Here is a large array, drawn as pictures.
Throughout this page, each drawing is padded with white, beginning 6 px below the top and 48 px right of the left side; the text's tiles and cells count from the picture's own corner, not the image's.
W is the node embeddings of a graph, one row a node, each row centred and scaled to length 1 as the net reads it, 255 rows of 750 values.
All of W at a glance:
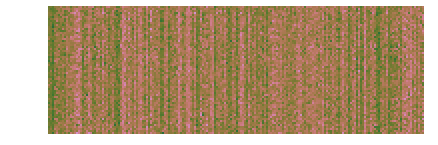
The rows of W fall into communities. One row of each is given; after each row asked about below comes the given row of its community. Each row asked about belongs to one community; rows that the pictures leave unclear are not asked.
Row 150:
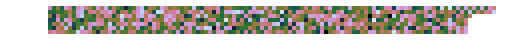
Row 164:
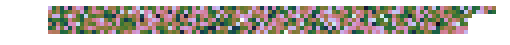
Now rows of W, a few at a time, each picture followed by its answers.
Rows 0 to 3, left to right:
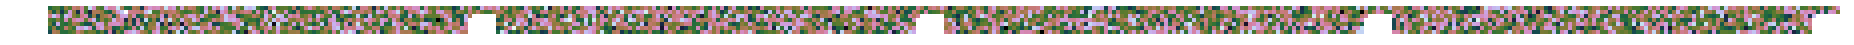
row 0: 164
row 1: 164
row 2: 164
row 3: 150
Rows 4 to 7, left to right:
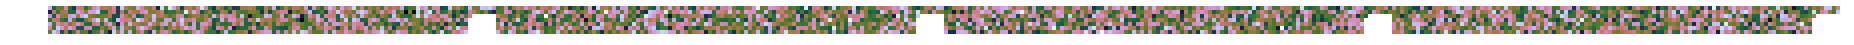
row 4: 164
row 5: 150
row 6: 150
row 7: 164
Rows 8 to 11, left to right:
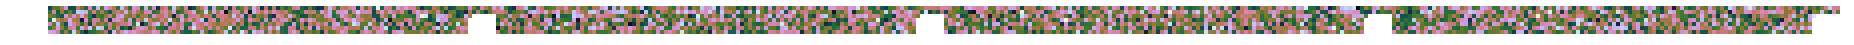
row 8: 164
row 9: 150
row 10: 150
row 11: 164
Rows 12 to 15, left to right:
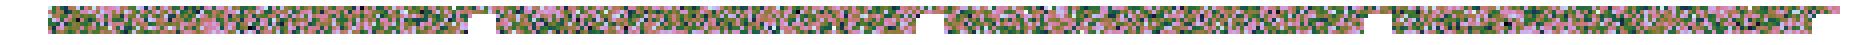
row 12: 150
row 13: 150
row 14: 150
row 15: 150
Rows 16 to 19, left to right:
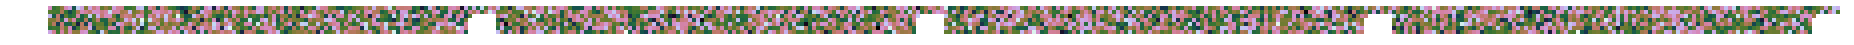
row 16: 150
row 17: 150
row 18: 164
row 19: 150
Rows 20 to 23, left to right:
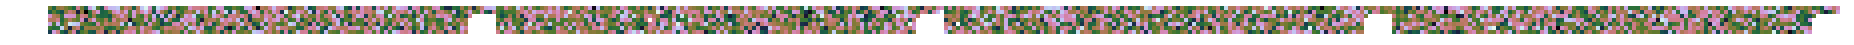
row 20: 164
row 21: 150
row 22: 150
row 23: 164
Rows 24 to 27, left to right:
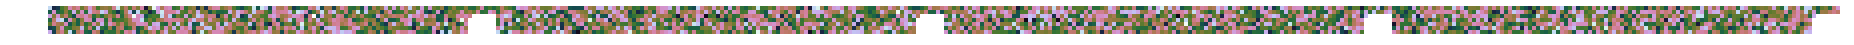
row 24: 150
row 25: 150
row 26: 150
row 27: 150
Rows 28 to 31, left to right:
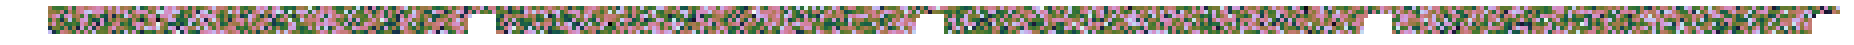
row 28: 150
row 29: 150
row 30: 164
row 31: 150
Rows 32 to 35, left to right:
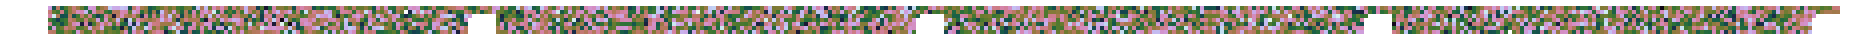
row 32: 164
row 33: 150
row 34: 164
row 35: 150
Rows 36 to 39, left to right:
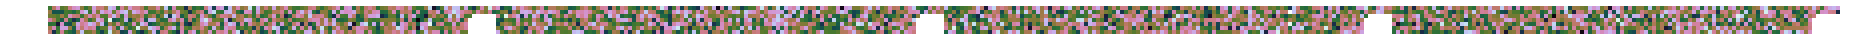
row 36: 150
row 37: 150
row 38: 164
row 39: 164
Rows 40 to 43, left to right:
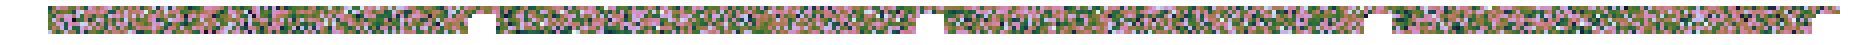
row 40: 150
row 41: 164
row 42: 150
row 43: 164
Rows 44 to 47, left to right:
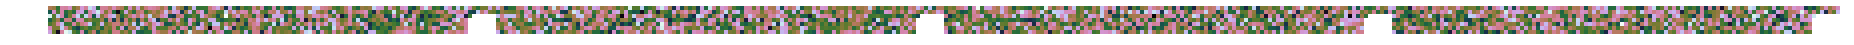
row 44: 150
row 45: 150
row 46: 150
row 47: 150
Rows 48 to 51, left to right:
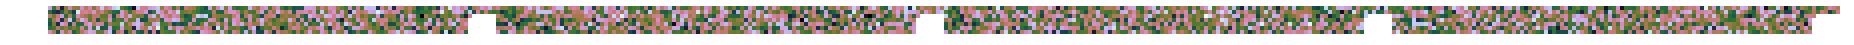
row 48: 150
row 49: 150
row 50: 150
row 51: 164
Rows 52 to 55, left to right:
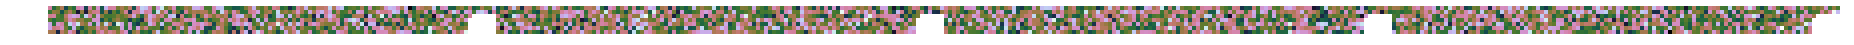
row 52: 164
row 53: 164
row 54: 150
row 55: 150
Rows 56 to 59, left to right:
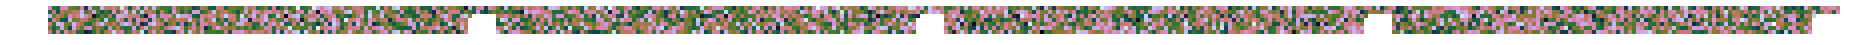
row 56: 164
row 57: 150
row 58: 150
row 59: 164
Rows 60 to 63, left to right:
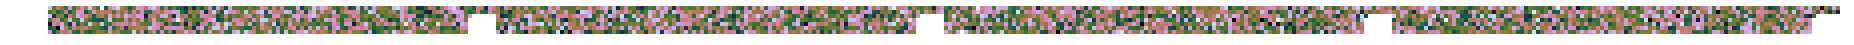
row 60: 150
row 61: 150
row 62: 150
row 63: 150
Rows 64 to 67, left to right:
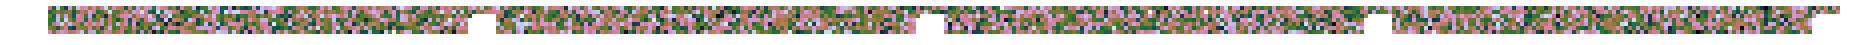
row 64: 150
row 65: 164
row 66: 164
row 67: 150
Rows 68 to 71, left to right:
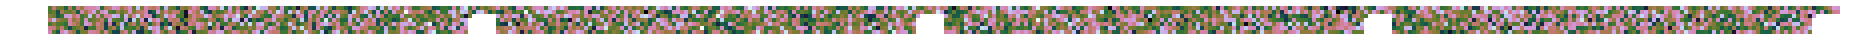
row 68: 150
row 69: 150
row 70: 164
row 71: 150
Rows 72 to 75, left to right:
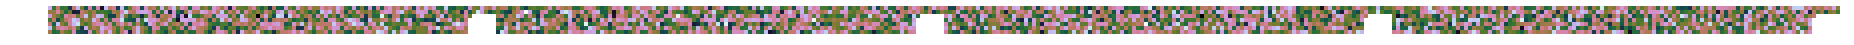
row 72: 164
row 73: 164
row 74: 164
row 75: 150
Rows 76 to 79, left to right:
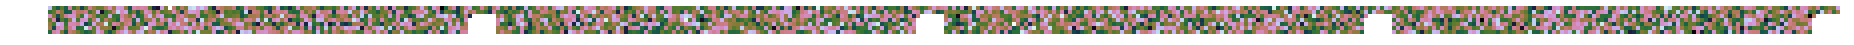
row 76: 164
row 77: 164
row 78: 164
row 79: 150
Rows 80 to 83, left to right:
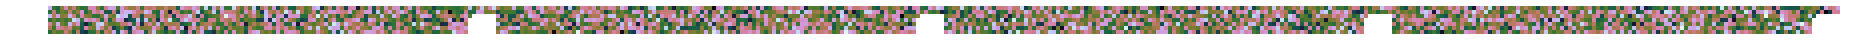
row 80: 164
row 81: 164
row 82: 164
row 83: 164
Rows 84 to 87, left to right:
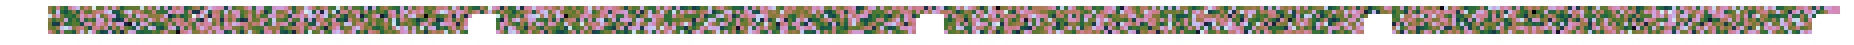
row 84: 150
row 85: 150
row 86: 150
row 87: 150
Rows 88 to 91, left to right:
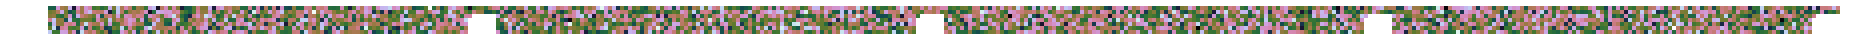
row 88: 150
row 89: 150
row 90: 164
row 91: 164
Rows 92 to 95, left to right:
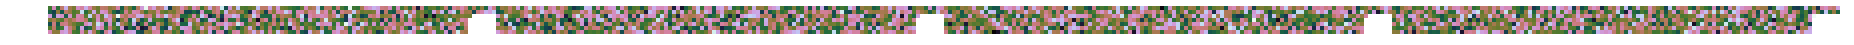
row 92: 150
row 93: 150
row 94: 164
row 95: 164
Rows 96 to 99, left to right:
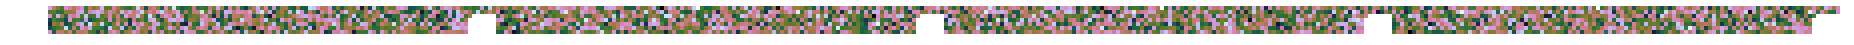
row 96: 150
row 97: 164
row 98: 150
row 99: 164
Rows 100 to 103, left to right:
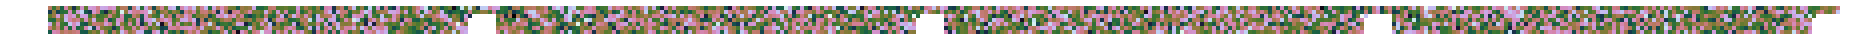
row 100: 164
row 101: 164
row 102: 164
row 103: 150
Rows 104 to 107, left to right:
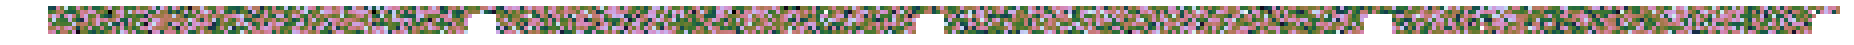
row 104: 164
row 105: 150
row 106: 164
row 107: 164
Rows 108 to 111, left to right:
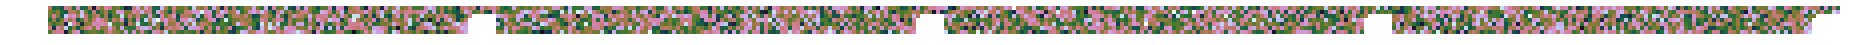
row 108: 164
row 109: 164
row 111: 150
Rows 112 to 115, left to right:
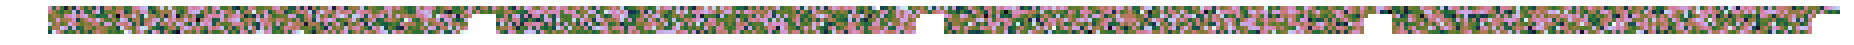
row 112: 164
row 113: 150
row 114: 164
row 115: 164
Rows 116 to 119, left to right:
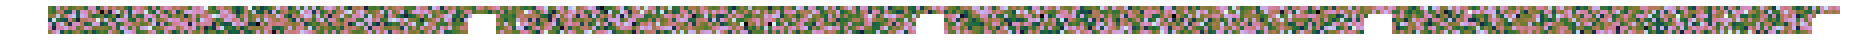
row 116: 164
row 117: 164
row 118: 150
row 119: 164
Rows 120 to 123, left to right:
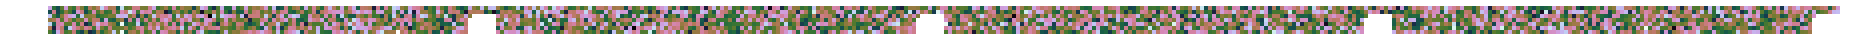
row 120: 164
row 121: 150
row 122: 164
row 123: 150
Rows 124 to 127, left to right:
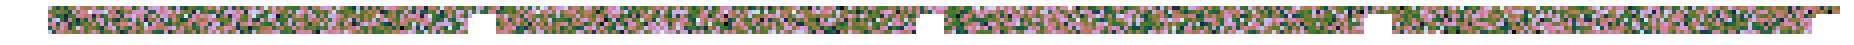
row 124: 150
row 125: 150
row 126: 164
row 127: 150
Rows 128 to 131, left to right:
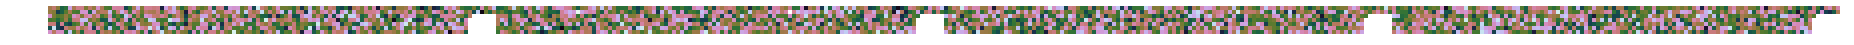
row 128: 150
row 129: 164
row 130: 150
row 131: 164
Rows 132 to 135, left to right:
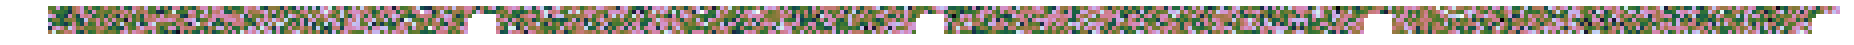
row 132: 164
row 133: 150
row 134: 164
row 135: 150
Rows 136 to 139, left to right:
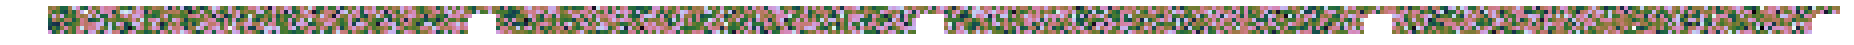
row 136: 150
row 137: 150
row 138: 150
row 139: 164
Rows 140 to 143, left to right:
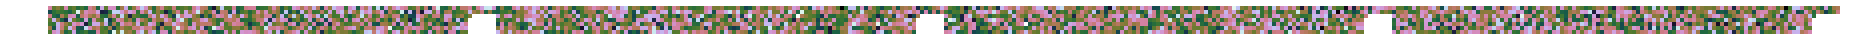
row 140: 164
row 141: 150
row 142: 164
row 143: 150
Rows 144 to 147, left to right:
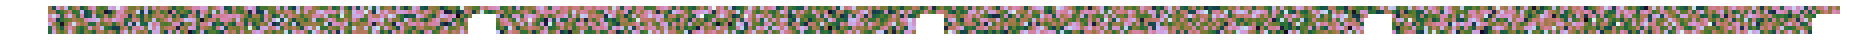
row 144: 164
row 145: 150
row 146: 164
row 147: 150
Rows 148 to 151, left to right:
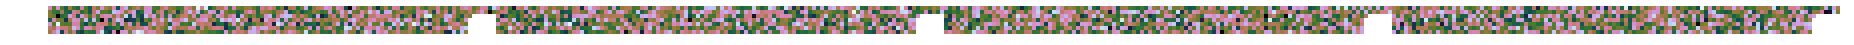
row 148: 164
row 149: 150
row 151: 150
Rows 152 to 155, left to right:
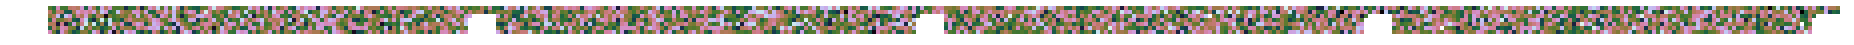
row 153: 150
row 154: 150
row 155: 164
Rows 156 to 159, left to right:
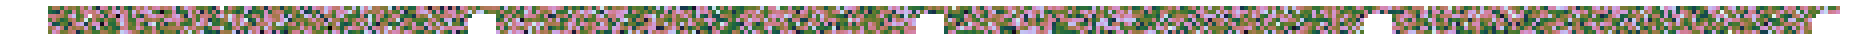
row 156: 164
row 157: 150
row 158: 164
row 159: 150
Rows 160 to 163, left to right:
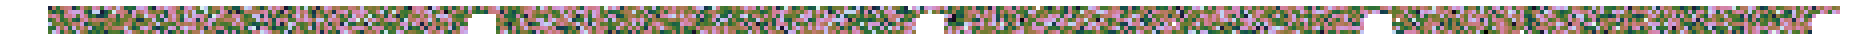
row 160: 164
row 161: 164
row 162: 164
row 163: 150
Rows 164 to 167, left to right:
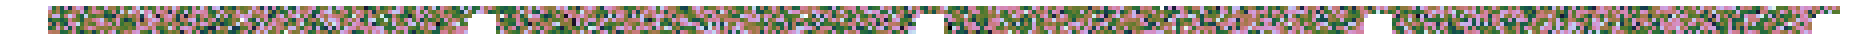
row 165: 164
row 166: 164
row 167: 150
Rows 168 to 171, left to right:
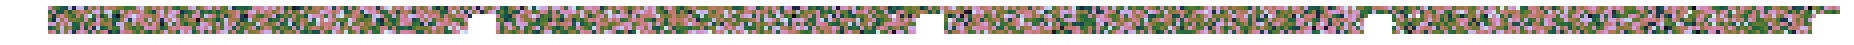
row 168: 150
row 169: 164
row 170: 150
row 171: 164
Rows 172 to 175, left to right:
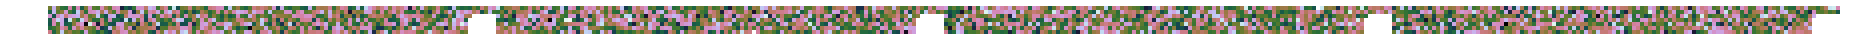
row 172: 150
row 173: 164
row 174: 150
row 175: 164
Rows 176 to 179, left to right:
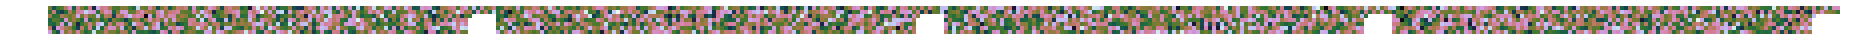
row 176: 150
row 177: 150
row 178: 164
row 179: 164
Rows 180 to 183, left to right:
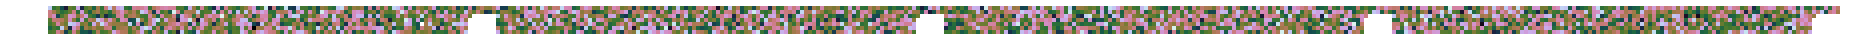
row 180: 164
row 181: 150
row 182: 164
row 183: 150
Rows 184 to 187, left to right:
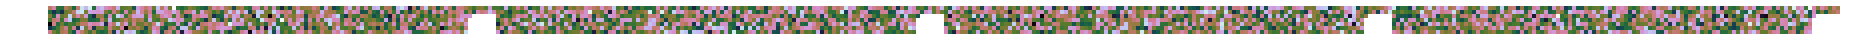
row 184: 150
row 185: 150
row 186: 150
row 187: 150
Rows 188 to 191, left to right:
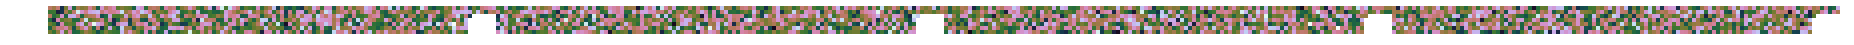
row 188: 150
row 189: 164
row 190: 164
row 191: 150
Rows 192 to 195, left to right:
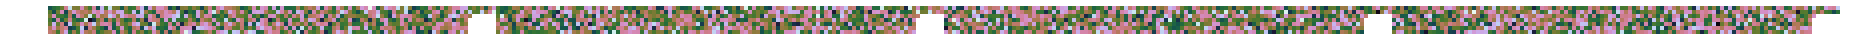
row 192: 150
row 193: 164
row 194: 150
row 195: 164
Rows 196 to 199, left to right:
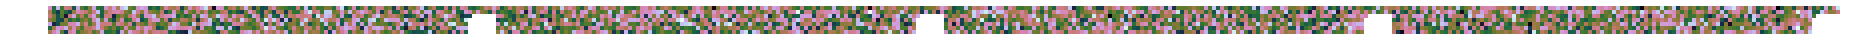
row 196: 164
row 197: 164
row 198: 150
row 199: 150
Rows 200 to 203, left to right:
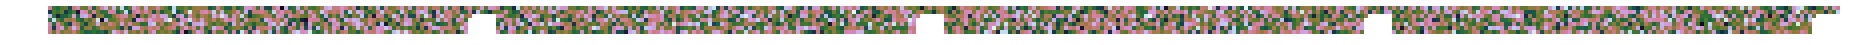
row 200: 164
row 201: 150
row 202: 150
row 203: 150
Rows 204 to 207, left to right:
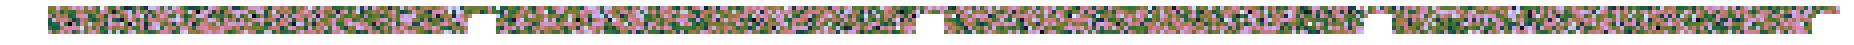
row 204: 150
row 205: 164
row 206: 164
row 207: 150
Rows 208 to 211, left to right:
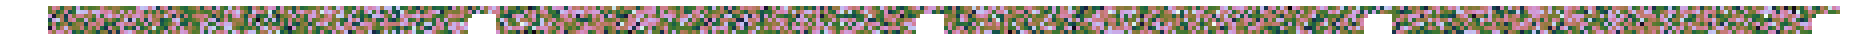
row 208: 150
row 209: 164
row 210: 150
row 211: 164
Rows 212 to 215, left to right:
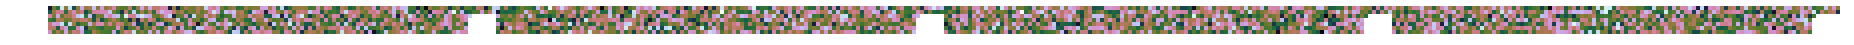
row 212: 150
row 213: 164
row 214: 150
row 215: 150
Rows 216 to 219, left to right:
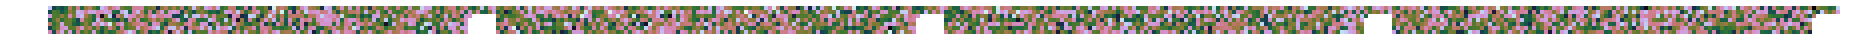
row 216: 150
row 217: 150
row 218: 150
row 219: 150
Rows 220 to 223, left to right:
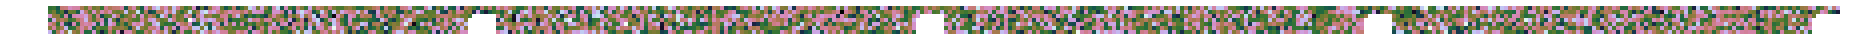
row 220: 150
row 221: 164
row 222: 150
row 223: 164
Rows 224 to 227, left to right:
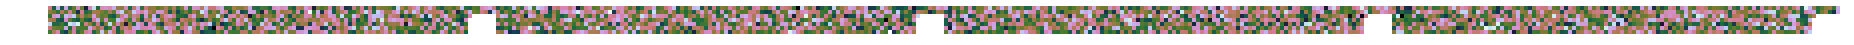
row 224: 164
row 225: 164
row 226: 164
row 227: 164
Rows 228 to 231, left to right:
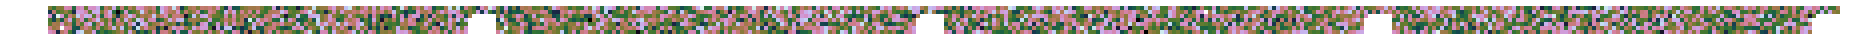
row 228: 150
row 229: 164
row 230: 150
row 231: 150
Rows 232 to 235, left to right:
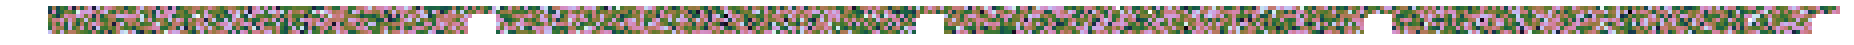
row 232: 150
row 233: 164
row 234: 150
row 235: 150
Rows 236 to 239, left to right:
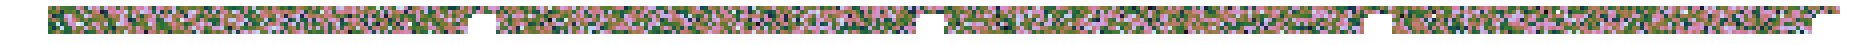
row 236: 164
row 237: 164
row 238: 164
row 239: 164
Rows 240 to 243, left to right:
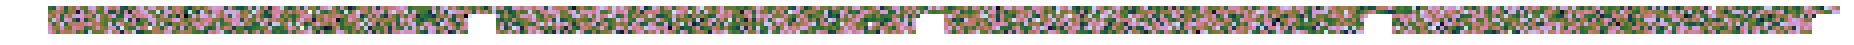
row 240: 150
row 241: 150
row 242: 164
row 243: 150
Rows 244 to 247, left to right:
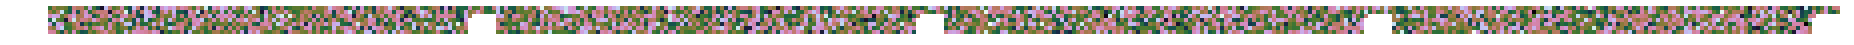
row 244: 164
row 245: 164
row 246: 150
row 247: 164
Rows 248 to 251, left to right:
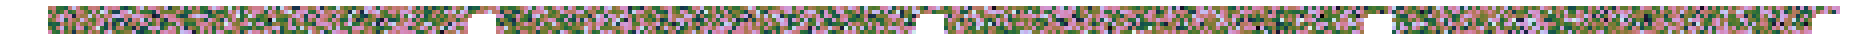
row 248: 150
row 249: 164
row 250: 150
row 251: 164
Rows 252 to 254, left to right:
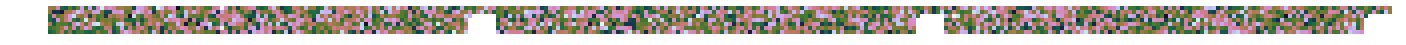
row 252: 164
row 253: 150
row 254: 150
